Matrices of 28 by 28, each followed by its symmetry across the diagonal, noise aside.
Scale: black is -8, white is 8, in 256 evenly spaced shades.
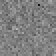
neither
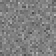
neither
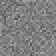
symmetric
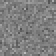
neither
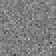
neither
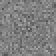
symmetric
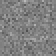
neither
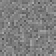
symmetric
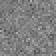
symmetric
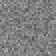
neither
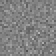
symmetric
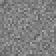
symmetric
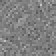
symmetric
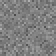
symmetric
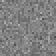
neither
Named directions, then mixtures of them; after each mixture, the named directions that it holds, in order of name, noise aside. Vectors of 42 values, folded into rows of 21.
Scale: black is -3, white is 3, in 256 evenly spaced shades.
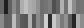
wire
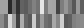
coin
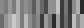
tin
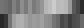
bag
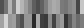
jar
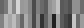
jar, tin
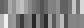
bag, jar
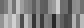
jar, tin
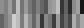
tin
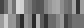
jar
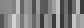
tin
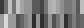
jar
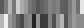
bag, jar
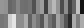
coin, tin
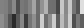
tin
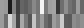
coin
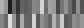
coin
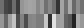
coin, wire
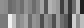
coin, tin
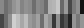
bag, tin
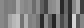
tin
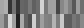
coin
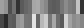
jar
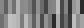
tin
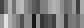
jar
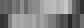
bag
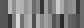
bag, coin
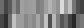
bag, wire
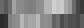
bag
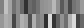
wire
